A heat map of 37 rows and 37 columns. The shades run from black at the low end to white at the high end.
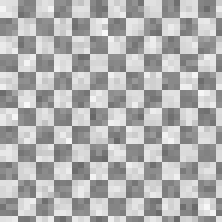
Slope: none. Average level on the scale: 70%. Histogram: two levels. Seam: none. Grain: checkered.
